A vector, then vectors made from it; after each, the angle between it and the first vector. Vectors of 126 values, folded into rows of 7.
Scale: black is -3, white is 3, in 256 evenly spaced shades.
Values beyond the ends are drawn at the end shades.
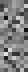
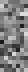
partly opposed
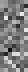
nearly opposite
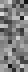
orthogonal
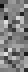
nearly parallel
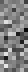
partly aligned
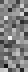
partly opposed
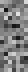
partly opposed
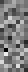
partly aligned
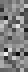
nearly parallel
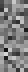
nearly parallel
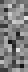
orthogonal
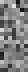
orthogonal
